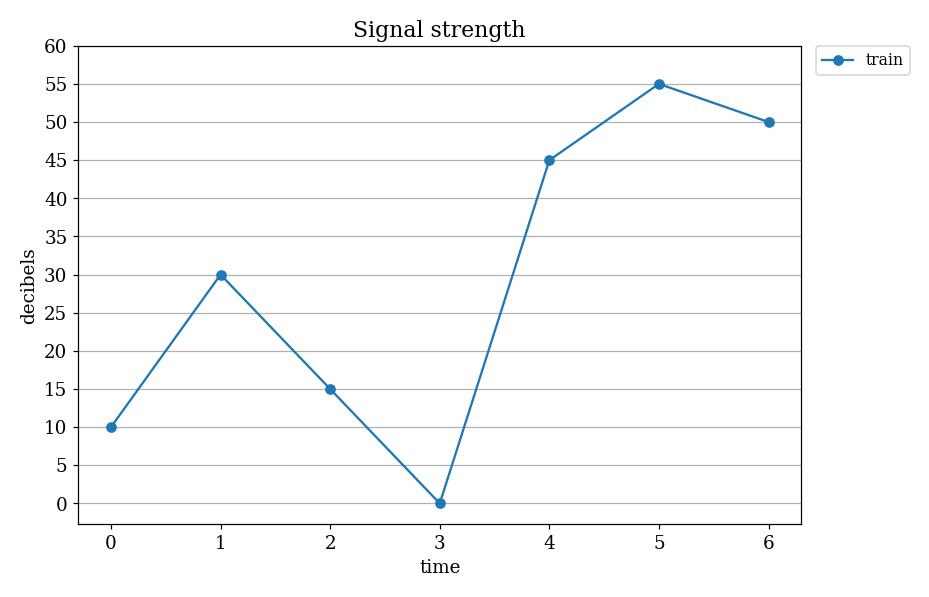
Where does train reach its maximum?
5
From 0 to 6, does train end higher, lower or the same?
higher
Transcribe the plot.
Title: Signal strength
x-axis: time, ticks 0 1 2 3 4 5 6
y-axis: decibels, ticks 0 5 10 15 20 25 30 35 40 45 50 55 60
Legend: train
Values:
train: 10 30 15 0 45 55 50
